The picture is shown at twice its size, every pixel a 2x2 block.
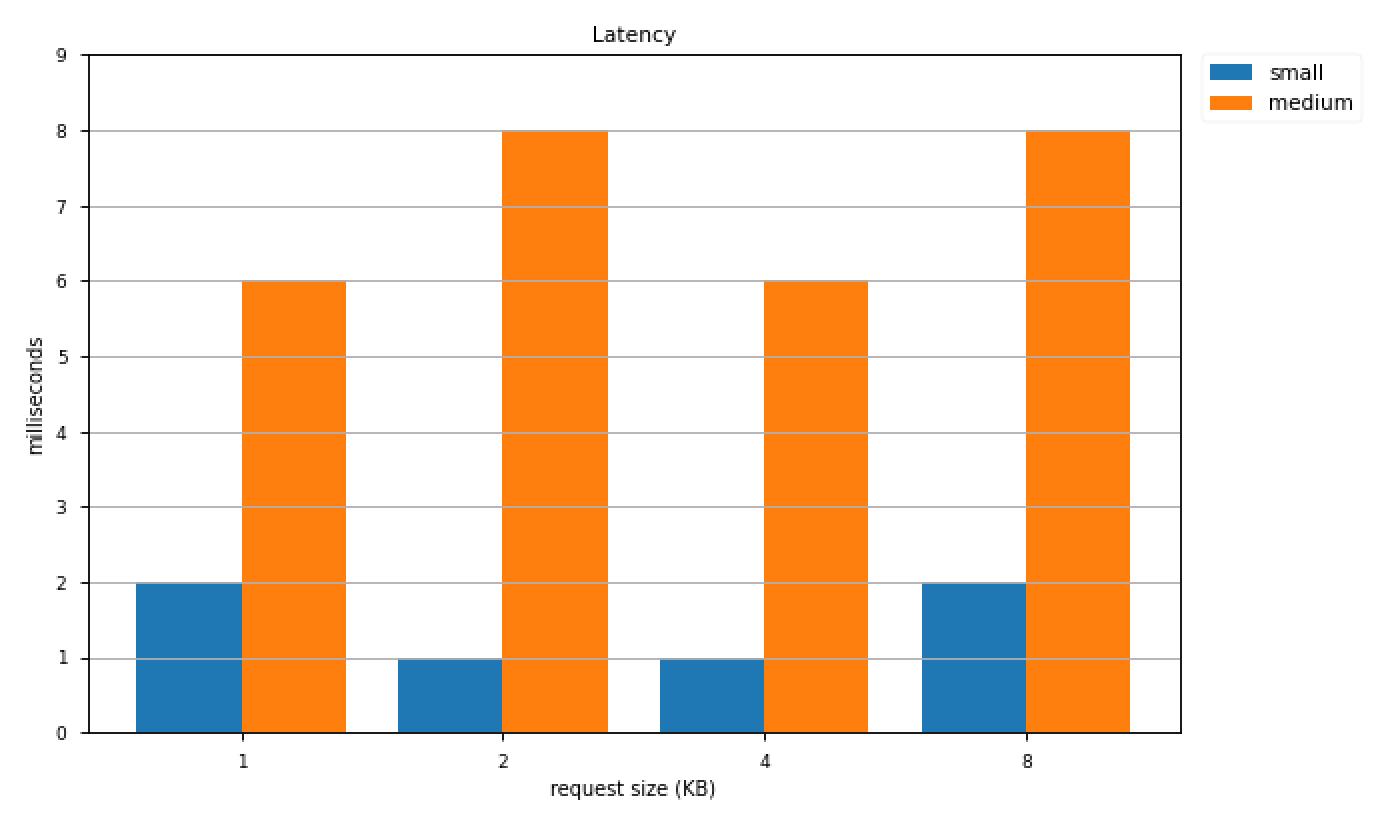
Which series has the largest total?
medium
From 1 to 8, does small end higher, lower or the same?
the same
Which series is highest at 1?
medium
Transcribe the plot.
Title: Latency
x-axis: request size (KB), ticks 1 2 4 8
y-axis: milliseconds, ticks 0 1 2 3 4 5 6 7 8 9
Legend: small, medium
Values:
small: 2 1 1 2
medium: 6 8 6 8
